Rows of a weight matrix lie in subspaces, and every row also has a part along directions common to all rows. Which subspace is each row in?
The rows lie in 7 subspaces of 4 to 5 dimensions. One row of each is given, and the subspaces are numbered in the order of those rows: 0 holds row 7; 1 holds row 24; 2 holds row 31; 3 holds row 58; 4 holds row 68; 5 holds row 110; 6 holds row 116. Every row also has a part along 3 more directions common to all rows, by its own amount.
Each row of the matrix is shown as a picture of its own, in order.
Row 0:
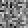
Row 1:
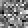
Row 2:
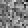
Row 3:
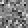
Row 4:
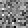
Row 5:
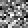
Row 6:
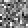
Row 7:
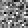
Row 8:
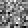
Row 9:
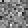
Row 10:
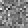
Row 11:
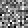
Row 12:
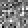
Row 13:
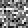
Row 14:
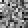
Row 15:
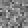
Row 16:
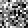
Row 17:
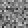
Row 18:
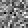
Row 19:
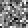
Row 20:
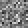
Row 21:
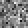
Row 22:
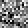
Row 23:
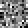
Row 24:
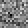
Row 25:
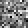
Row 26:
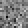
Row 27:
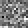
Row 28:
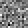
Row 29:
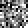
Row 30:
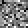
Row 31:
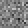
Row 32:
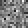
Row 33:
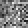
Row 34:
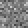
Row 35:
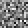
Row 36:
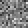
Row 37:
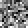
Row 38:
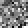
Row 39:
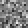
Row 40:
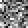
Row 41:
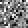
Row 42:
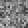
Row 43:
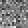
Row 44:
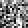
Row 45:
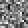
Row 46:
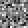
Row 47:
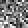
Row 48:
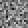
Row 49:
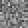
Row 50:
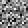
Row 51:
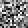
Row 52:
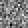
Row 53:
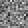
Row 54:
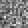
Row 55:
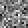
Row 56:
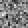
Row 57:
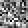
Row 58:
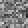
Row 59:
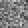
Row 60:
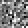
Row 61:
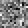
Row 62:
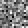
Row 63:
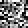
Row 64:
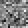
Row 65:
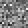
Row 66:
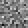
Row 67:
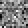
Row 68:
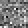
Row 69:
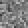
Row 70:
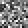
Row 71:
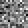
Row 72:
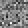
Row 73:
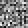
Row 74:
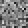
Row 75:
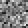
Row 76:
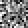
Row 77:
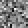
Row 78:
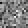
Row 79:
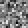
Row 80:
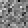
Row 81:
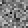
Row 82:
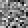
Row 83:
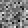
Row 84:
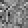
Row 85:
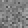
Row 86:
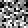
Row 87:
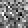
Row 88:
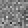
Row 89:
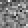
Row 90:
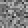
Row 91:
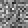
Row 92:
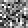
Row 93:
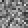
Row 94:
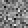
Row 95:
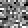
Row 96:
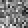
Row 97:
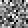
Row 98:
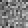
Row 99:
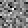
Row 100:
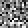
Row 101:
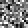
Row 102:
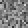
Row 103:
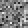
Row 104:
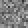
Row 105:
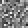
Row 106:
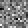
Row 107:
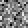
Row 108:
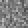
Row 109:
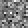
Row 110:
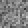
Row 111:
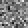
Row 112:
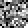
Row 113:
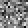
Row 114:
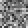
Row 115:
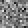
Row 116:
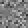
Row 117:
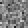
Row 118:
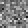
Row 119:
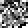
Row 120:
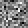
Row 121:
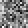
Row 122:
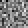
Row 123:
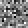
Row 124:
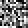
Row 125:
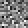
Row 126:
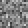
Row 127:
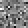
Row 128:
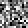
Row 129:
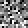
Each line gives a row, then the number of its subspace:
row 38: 2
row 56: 2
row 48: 2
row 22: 1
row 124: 4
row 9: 0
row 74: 2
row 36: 1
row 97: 3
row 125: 6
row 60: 0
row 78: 3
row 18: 0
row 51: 1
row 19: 1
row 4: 4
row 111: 6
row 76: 6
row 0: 5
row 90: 0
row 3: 6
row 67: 3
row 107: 5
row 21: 2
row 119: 2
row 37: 3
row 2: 0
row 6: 5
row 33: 2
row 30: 0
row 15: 2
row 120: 5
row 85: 4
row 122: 1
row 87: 3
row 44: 2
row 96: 5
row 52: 5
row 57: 1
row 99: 0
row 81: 0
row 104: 3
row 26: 2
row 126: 4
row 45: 6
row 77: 0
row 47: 6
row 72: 4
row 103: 4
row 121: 3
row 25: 3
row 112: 5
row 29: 5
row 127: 1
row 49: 5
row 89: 5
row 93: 2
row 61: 2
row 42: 5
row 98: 5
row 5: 1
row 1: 3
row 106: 1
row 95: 0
